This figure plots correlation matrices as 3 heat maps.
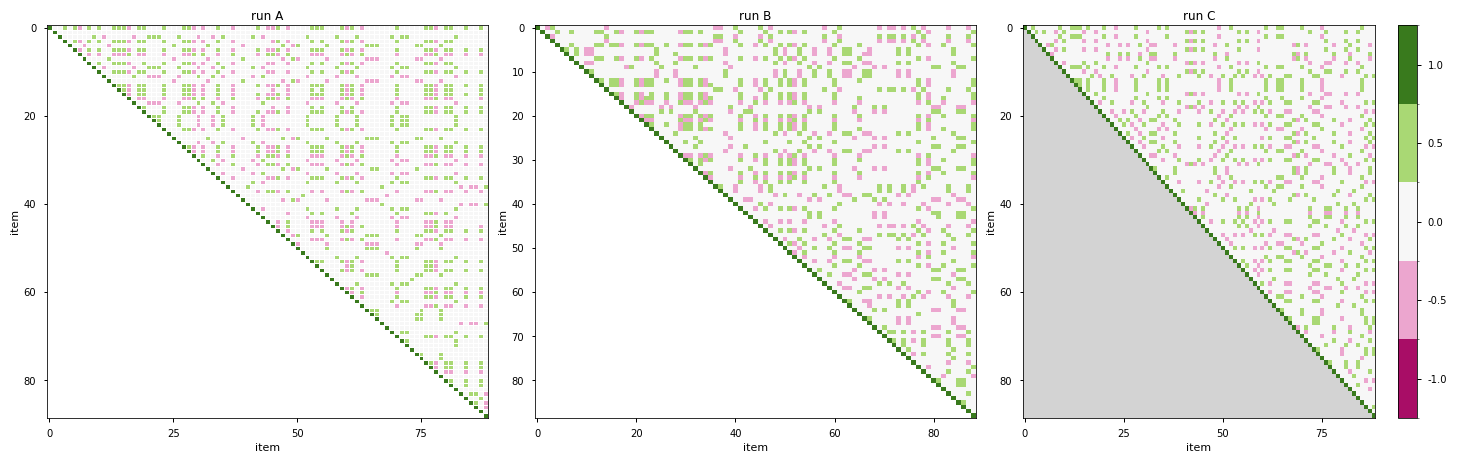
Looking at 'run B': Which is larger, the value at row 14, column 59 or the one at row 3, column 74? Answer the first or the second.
the first
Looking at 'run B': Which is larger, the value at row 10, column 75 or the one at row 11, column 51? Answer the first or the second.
the second
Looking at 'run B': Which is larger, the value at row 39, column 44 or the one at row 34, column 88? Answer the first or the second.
the first
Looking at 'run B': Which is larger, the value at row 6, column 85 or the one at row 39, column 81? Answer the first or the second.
the first
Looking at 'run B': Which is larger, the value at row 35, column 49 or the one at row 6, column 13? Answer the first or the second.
the first
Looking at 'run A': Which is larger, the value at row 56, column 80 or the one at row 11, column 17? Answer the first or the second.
the second
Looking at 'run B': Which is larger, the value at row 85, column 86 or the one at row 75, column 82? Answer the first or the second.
the first
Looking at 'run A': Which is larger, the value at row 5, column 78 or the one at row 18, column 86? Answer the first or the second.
the second
